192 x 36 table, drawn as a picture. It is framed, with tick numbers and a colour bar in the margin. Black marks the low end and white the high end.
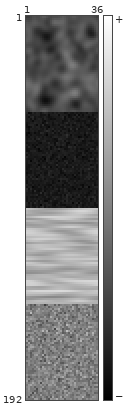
The table splits into 4 rows of 1 panel. Panel 1,1: low, blotchy. Panel 2,1: very low, fine-grained, faint in contrast. Panel 3,1: high, streaked across. Panel 4,1: middling, fine-grained.
